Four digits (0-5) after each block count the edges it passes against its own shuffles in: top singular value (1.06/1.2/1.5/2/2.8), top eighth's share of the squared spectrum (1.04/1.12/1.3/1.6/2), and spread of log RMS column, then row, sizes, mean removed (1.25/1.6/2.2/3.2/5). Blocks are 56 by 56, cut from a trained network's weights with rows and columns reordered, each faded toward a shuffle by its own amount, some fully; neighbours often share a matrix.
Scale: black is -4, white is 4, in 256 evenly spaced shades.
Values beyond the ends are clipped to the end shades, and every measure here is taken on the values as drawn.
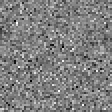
0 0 0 0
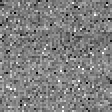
1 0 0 0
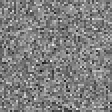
2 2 0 1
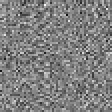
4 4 1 2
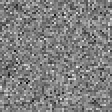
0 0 0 0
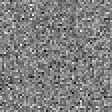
2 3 0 1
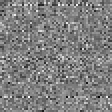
3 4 1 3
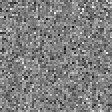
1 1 0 0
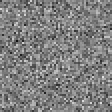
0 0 0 0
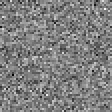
1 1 0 0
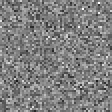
3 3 0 1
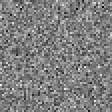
0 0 0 0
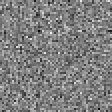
2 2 0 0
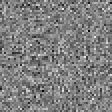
3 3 1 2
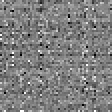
2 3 3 1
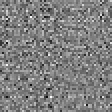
3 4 2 3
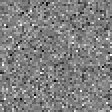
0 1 0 0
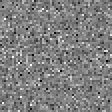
1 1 0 0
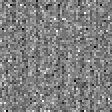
2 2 0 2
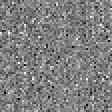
1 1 0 0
